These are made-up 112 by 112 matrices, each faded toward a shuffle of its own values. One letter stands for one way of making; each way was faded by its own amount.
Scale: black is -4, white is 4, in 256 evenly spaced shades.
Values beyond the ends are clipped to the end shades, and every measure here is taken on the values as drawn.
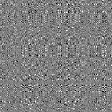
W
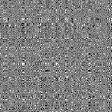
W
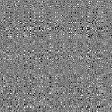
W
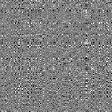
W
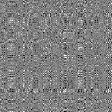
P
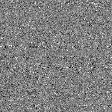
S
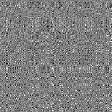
W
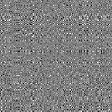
P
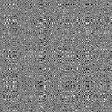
P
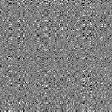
W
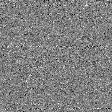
S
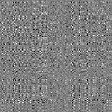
W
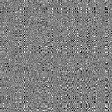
P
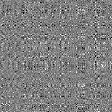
W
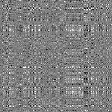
P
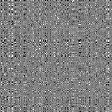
P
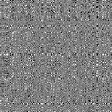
W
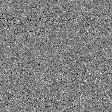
S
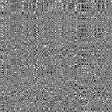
W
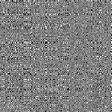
W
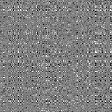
P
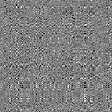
W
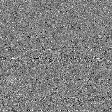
S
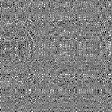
W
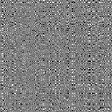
P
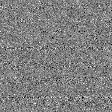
S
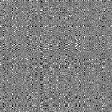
W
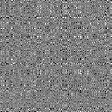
W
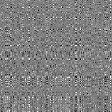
P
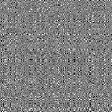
W
